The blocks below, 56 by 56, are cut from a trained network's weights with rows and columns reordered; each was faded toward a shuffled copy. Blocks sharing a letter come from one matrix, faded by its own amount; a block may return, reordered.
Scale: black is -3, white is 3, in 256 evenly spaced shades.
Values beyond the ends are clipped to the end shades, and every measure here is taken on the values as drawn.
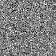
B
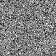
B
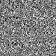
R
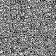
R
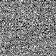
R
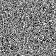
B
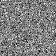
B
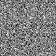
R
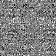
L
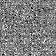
L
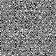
L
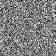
B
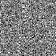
R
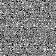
L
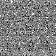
L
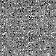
L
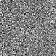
R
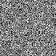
R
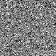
R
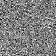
R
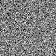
B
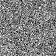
B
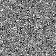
B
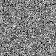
B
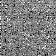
L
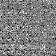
L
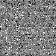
L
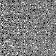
L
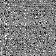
L
